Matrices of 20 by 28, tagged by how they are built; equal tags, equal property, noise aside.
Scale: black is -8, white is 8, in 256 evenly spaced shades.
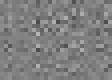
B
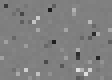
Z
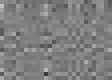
B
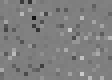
Z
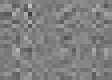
B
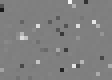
Z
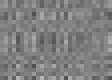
B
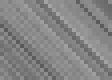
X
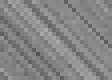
X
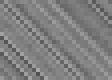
X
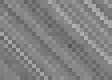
X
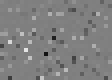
Z
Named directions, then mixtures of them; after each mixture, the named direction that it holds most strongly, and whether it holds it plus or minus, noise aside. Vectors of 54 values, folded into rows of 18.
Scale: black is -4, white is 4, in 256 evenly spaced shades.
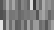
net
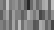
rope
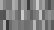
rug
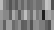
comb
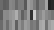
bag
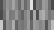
net, plus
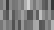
rope, minus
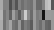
comb, plus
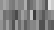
bag, minus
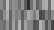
rope, plus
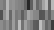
rope, plus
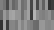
bag, plus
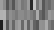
net, minus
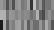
net, minus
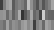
rug, minus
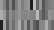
net, minus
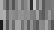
net, minus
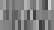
bag, minus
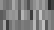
rug, plus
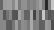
comb, minus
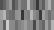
rug, minus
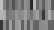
net, minus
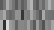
rug, minus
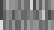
net, plus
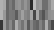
net, minus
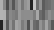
net, minus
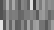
net, plus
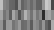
comb, plus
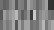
bag, plus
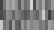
net, plus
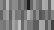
rope, plus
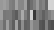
bag, minus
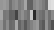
bag, minus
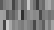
rug, minus
